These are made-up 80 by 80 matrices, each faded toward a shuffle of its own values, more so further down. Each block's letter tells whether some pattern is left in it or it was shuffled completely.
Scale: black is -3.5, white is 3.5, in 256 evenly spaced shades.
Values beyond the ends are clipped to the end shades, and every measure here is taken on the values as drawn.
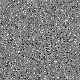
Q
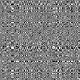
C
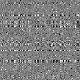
C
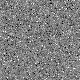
Q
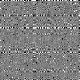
C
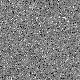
Q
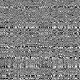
C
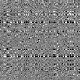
C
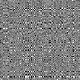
C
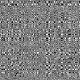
C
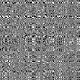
C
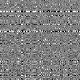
C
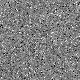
Q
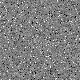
Q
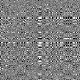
C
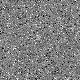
Q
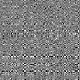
C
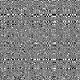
C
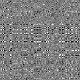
C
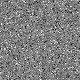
Q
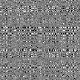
C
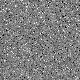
Q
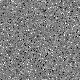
Q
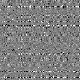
C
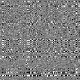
C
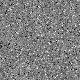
Q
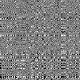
C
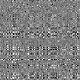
C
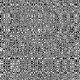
C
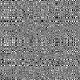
C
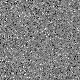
Q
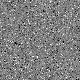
Q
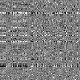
C
